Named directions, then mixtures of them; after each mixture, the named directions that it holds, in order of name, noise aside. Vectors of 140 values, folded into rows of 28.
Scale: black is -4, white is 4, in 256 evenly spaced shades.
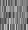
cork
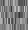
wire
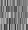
cork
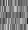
cork, wire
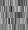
wire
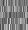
cork, wire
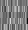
cork, wire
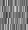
cork, wire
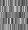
cork, wire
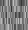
wire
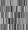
cork, wire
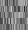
wire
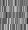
cork, wire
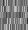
cork, wire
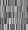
cork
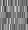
cork, wire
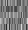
cork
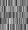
cork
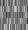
cork, wire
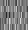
cork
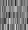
cork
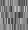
wire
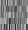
cork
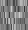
wire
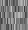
wire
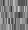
wire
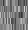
wire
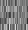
cork
